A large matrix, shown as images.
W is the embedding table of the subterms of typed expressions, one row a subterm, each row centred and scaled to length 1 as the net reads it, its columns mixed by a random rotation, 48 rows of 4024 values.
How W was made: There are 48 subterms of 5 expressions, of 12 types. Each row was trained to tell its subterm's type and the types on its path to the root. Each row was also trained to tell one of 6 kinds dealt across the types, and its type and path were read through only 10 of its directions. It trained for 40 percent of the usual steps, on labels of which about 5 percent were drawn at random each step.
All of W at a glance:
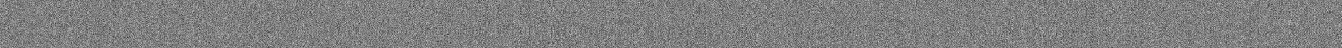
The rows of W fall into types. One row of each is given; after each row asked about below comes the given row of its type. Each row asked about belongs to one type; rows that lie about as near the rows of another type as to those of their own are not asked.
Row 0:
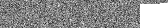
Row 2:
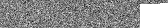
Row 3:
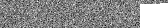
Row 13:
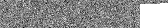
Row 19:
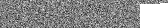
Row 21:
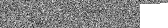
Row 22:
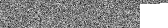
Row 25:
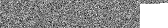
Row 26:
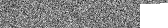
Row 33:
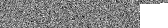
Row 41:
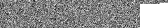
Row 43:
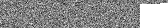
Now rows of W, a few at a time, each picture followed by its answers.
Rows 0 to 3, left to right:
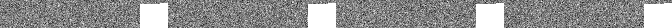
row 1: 25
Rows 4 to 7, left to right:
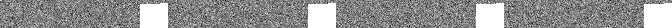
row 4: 22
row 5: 33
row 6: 25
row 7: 21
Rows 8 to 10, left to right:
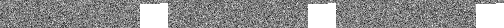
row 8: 19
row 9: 22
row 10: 21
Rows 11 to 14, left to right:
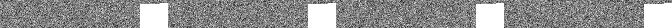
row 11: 19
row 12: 0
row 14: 33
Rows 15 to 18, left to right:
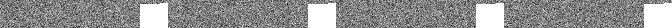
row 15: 26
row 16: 43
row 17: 13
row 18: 22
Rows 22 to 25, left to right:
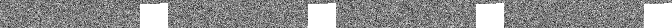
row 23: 0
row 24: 26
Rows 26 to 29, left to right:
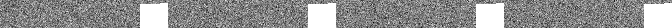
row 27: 19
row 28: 19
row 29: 3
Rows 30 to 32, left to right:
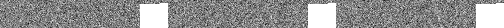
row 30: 21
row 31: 13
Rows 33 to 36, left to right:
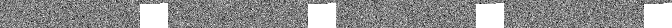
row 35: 26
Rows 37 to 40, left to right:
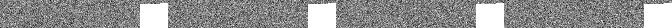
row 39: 13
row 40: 0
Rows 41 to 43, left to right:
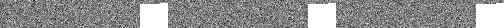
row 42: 43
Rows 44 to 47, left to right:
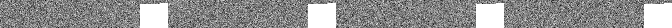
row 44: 0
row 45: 22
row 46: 33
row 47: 13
